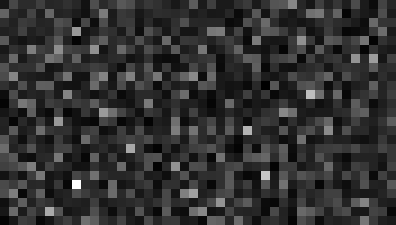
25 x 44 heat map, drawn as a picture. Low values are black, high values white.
Seam: none. Histogram: skewed, a long tail of high values. Stripes: none. Grain: fine. Average level on the scale: 20%. Mirror symmetry: none.
